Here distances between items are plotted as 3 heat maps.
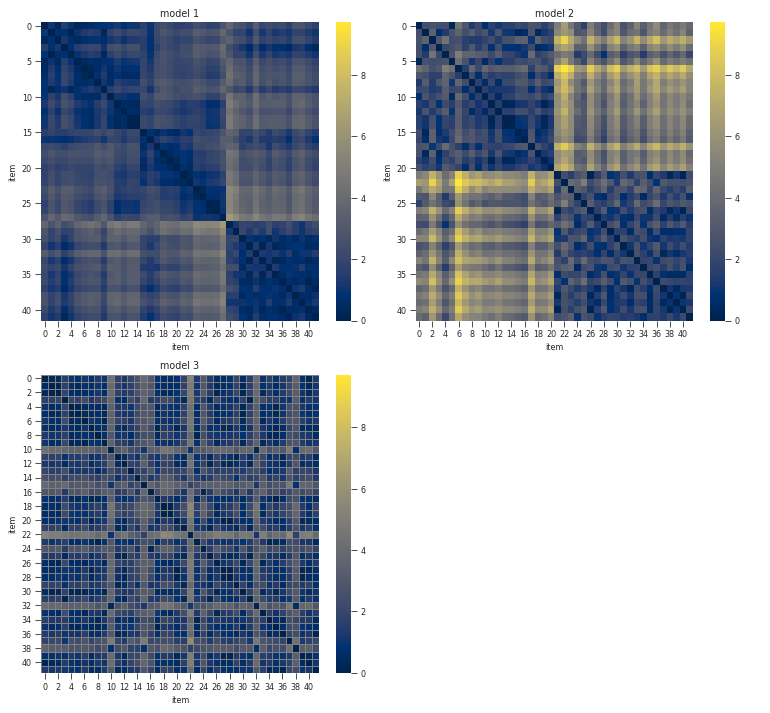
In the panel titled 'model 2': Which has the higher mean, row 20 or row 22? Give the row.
22
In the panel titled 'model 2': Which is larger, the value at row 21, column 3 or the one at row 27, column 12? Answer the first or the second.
the first
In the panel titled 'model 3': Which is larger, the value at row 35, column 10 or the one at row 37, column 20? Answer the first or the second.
the first
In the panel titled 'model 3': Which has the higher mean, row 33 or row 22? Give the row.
22
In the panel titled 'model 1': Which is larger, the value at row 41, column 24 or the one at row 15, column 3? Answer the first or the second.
the first
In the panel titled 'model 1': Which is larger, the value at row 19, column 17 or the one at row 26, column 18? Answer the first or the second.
the second
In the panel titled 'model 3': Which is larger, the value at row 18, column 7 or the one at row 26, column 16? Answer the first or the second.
the second
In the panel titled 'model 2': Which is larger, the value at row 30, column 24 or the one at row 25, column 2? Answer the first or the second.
the second
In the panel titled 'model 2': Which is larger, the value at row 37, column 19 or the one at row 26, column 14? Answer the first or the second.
the second
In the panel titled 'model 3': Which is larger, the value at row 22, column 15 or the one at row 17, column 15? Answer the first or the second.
the second
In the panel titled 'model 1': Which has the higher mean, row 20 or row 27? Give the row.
27
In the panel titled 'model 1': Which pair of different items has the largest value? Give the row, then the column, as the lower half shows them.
28, 27
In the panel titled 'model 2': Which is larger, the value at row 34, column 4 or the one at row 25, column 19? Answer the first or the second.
the second
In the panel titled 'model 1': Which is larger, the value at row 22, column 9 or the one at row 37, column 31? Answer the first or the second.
the first
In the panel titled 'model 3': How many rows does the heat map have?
42
